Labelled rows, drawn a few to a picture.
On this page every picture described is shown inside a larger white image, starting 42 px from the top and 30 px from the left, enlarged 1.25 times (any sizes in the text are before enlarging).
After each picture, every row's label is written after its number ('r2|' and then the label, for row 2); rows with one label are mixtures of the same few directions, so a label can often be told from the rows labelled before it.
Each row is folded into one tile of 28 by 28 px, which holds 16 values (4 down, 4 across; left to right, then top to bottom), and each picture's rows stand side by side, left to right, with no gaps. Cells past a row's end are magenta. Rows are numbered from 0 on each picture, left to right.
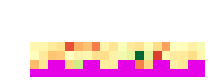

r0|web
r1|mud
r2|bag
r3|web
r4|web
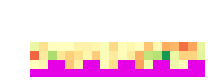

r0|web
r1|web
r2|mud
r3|bag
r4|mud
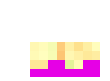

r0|mud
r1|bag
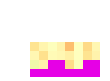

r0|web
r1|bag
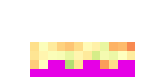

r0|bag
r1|web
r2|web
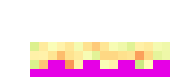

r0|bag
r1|bag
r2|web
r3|web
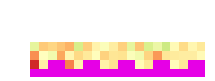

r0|web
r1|bag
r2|mud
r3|web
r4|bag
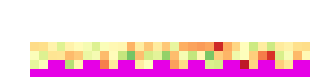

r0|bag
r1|web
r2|bag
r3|bag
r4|web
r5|mud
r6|web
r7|web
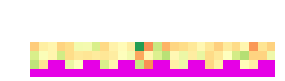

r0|web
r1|web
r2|web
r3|bag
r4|bag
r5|bag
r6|mud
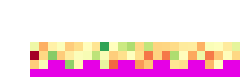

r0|web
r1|web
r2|mud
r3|bag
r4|web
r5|web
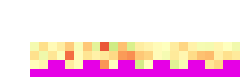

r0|bag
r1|mud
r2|bag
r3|web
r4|bag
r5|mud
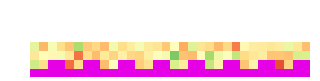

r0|bag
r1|bag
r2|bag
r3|bag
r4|mud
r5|web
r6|web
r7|bag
